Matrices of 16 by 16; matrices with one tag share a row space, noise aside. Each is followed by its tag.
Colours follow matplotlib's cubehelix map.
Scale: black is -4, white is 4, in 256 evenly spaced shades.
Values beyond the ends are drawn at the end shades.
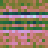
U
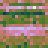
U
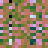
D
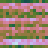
U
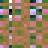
D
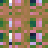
D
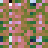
D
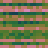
U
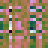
D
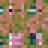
D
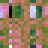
D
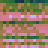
U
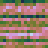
U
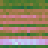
U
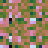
D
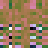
D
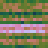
U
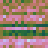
U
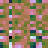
D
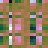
D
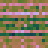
U
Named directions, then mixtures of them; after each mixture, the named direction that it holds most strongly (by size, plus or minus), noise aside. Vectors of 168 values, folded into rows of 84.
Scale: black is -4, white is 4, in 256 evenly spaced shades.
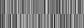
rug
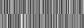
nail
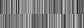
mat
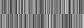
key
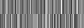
rug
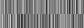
rug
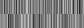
nail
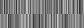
nail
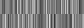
key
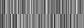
rug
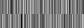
nail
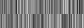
key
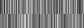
mat
